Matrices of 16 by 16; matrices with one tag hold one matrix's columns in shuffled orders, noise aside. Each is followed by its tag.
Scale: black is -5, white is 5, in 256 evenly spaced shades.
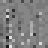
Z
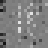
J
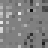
J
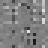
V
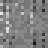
J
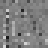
Z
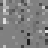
V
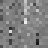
V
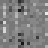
J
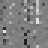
V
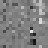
V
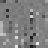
Z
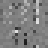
V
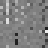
V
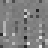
Z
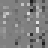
J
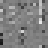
V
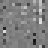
V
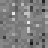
J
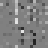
V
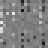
J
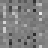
J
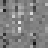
J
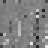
Z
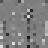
Z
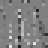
Z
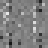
J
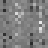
J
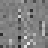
Z
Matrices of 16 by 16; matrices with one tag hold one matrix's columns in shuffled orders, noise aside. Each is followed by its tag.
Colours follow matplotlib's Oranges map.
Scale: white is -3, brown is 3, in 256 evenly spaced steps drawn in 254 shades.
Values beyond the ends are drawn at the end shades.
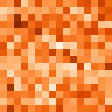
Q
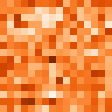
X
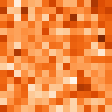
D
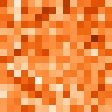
D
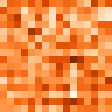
X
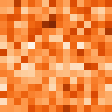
Q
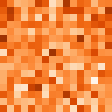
D
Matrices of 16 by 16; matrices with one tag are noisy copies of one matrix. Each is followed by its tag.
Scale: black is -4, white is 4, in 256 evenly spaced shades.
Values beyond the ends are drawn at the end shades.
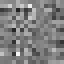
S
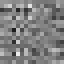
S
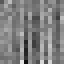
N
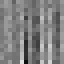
N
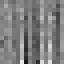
N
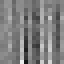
N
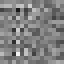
S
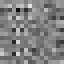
S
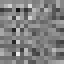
S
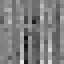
N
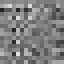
S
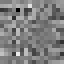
S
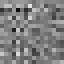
S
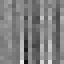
N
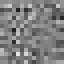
S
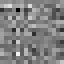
S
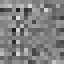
S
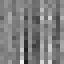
N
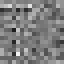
S
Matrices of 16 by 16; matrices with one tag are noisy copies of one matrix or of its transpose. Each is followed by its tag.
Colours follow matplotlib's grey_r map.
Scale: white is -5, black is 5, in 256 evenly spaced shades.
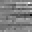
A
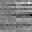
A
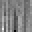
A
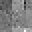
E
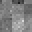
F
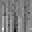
A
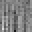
A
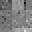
E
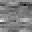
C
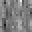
C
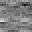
C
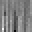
A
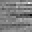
A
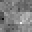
F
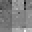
E
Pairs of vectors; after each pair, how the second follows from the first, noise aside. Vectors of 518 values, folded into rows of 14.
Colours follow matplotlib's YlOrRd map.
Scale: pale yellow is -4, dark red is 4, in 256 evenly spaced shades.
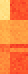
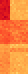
negated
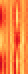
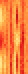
negated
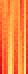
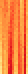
negated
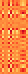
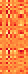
wrapped around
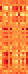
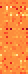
partly zeroed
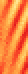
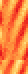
wrapped around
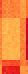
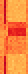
wrapped around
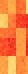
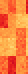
negated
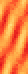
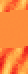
partly zeroed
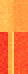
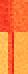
negated
